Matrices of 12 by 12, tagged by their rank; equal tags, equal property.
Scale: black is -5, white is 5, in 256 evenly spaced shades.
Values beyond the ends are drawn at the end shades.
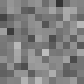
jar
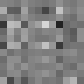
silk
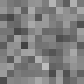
jar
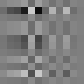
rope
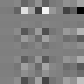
rope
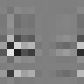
rope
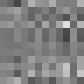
silk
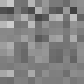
silk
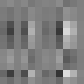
rope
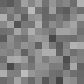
jar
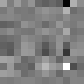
silk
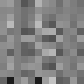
silk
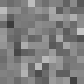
jar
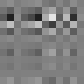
rope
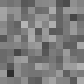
jar
